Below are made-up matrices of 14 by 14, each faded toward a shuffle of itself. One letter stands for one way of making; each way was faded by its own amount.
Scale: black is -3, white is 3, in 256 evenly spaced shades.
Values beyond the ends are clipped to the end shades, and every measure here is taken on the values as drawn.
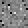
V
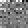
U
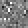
V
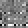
U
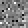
V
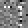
U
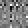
U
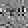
U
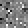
V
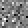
V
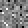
V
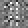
U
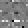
U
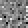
V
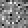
V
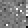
V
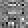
U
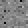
V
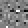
U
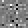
U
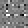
U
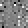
V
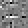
U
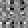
U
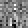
U
